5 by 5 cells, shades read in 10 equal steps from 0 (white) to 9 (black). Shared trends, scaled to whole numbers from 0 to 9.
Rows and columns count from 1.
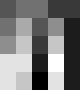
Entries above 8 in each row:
0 0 0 0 1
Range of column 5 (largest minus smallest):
1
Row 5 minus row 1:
-5 -3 4 -6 1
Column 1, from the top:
6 5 4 1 1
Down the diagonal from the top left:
6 3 7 0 8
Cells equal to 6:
2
